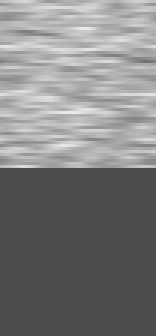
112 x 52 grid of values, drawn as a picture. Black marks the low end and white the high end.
It is made of 2 by 1 panels. Panel 1,1: high, streaked across. Panel 2,1: low, flat.
